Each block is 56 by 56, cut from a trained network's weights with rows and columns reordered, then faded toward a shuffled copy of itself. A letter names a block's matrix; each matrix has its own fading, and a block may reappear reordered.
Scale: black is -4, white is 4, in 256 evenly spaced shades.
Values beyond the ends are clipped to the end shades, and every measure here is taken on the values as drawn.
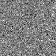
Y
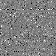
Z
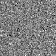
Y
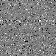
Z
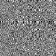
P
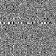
P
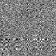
P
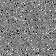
Z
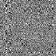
P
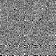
P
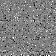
Z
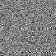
P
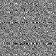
P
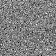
Y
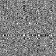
P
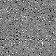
Z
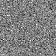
Y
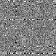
P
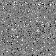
Z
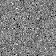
Y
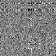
P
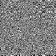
P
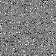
Z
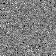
Y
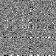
P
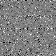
Z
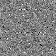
Y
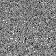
Y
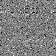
Y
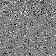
Z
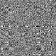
P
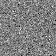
Y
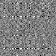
P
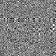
P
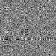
P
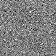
Y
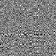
P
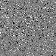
Z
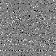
Z
